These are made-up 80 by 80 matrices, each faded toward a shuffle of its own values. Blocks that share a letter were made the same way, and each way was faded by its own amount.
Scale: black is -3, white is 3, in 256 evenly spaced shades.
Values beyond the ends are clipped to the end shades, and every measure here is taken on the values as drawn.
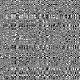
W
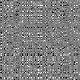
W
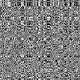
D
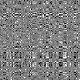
W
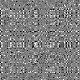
W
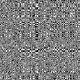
D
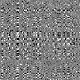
W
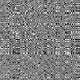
W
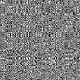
D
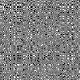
W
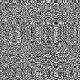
D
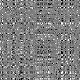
W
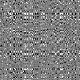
W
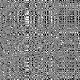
W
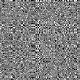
D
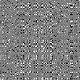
W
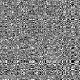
D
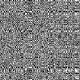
D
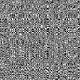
D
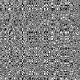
D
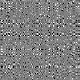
W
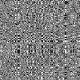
D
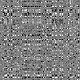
W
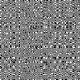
W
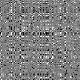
W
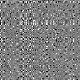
W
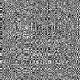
D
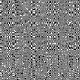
W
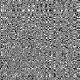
D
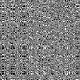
D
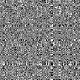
D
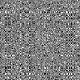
D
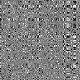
W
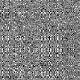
D
